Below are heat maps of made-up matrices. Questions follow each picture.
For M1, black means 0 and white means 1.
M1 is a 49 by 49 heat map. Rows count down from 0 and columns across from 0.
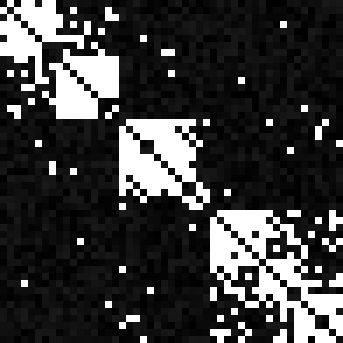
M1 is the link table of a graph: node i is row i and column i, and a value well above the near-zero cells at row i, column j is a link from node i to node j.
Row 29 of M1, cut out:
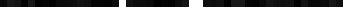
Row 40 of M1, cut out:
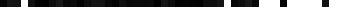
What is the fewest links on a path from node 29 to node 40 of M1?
3
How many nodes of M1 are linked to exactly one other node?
0
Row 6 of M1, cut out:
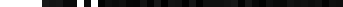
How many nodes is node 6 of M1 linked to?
8
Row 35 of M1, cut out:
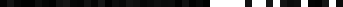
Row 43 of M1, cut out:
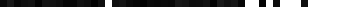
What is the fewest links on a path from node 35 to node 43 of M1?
1
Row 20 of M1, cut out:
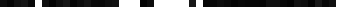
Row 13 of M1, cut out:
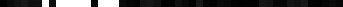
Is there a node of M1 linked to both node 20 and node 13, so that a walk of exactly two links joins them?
no
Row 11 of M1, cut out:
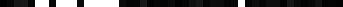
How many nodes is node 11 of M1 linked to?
11
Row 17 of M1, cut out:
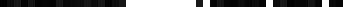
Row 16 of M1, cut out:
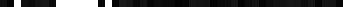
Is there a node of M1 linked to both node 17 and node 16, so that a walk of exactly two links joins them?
no
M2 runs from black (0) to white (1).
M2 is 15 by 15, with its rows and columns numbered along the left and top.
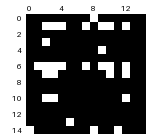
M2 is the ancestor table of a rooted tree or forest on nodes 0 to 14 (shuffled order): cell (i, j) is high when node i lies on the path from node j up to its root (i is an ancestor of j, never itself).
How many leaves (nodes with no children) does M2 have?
6
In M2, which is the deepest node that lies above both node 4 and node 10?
1
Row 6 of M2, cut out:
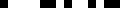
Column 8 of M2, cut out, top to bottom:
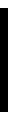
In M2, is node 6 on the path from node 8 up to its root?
no
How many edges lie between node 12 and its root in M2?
4
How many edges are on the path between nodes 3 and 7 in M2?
2
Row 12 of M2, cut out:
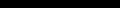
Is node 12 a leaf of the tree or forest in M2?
yes
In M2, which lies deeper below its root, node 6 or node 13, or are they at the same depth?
the same depth
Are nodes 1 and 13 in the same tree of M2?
no
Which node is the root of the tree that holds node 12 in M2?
6
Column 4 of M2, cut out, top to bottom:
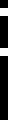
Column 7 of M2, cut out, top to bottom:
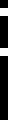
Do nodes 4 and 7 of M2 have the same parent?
yes
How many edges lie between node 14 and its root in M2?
0
